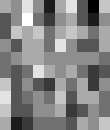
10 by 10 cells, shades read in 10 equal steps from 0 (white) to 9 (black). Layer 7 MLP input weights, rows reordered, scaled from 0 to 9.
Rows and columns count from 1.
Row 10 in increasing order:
2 3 3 4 5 5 5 6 7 8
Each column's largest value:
6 8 7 6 8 5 7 6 9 6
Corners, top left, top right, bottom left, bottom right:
3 2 3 2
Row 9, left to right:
2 6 6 4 4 3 7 6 4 5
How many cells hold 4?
21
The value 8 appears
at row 1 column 5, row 2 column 9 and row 10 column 2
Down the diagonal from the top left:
3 4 3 3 4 4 5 3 4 2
